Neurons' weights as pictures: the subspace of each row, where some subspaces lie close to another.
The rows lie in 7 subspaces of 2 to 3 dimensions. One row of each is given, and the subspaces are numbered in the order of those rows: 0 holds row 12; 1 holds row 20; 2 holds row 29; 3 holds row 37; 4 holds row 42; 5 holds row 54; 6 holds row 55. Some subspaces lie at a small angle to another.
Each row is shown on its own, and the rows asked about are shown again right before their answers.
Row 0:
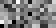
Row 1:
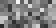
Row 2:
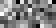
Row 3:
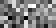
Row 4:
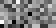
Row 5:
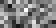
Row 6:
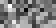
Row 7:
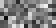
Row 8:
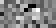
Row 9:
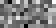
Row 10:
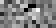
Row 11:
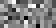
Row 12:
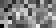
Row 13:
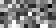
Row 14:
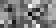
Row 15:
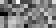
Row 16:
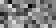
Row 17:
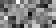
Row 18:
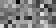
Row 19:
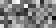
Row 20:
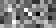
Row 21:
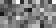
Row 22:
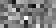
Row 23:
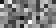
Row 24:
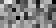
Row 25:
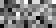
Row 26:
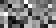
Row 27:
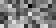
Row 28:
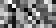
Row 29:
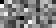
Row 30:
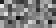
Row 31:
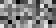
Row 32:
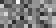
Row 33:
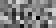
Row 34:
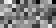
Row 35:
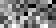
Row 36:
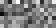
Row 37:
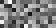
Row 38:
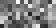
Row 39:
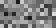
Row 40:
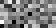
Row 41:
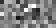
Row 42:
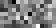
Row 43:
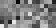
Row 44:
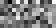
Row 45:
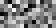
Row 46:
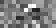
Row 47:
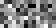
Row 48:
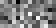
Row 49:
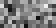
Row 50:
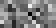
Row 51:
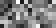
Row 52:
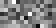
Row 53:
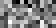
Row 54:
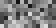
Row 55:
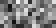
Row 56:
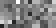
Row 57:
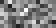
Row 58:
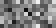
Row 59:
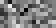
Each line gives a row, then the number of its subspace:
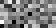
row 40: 3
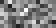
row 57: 6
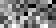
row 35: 4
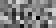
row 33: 2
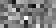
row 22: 4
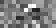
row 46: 1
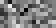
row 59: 6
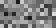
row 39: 2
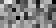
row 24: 4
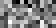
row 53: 0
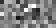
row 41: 1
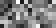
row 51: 0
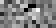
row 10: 1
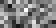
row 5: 6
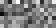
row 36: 0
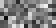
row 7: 6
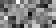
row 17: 6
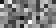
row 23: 2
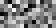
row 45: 5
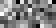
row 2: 0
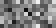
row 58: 1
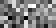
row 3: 4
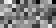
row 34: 1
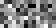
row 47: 4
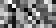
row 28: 1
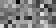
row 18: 2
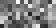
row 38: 5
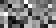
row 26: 0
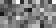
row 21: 0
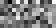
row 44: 5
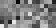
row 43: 3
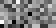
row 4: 3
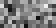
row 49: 6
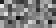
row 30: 2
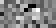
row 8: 1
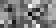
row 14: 1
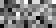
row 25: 6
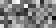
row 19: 0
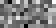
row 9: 3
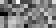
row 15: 0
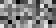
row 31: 2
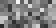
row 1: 5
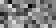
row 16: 5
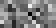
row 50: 1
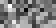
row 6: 6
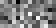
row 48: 2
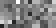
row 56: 3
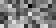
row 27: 5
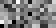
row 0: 3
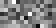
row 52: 4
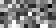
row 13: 4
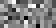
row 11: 4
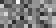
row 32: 2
